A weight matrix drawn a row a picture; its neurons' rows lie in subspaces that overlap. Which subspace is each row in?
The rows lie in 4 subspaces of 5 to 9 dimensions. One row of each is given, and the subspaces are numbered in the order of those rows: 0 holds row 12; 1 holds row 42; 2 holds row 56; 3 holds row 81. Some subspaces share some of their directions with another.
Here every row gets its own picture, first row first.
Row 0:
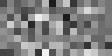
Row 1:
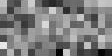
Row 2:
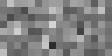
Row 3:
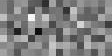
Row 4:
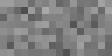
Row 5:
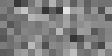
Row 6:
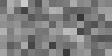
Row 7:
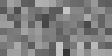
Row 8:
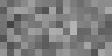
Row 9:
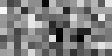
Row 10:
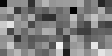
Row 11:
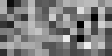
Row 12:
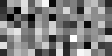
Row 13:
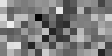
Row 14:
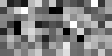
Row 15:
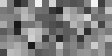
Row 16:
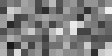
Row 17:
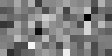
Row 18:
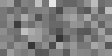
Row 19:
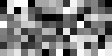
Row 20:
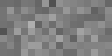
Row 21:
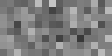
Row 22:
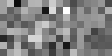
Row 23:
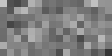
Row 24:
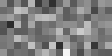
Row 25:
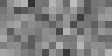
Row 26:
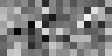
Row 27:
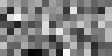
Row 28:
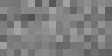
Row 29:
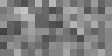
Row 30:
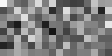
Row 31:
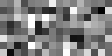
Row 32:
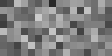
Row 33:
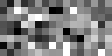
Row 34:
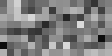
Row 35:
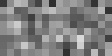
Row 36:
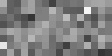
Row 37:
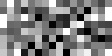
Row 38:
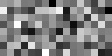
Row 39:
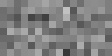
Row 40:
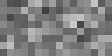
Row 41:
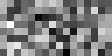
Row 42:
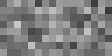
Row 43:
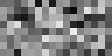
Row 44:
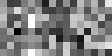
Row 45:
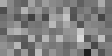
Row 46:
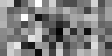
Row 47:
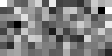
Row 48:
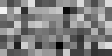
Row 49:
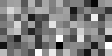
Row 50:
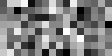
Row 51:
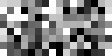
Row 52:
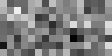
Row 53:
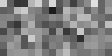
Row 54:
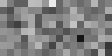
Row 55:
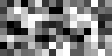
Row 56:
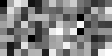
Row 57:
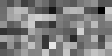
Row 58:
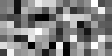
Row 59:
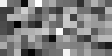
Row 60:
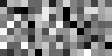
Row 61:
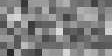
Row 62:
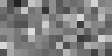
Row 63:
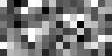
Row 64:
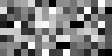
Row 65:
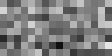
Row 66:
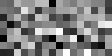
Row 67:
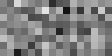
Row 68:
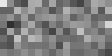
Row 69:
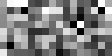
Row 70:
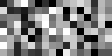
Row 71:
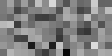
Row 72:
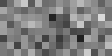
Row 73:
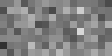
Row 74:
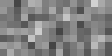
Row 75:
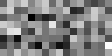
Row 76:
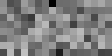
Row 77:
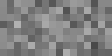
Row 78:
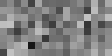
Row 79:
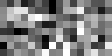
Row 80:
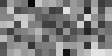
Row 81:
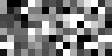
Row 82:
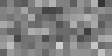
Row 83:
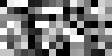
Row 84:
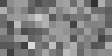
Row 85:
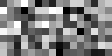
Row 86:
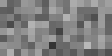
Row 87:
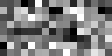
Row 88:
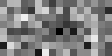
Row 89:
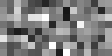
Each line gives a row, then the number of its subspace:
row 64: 2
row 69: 3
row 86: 0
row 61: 0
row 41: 2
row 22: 2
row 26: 1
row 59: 0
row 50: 0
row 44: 0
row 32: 2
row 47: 3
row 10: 3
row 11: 0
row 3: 0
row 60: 0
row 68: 3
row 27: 0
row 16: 2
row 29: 0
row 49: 0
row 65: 0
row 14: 2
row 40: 3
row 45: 0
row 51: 0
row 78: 1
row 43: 0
